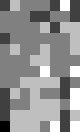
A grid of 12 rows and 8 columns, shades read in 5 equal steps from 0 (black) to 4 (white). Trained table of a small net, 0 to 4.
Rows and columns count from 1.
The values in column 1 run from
0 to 2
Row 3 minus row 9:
1 -1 0 -1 1 -1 2 -1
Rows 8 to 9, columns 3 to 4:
3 3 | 2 3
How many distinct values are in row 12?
5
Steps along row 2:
same same down same up same down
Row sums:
16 13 18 16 19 18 20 19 18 20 20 20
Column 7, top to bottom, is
4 2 3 2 2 2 2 1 1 2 1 1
